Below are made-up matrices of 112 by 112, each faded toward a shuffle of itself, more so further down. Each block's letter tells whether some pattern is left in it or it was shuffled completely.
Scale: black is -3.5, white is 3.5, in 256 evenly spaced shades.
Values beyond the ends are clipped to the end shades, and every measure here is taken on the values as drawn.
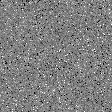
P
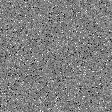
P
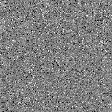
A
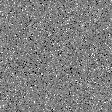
P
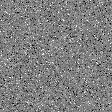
P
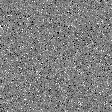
P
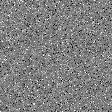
P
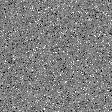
P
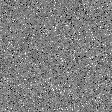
P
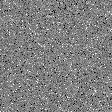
P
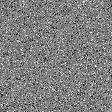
P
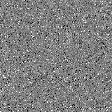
A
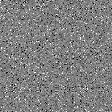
A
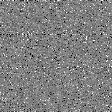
A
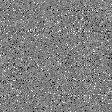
A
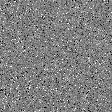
P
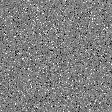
P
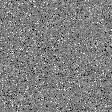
P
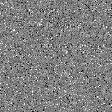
A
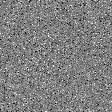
P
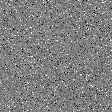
P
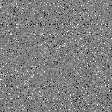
A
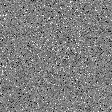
P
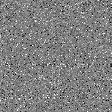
A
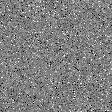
P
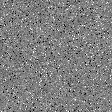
P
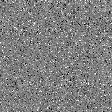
A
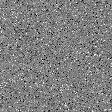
P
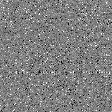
A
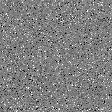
A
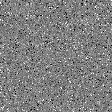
A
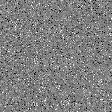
A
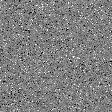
P
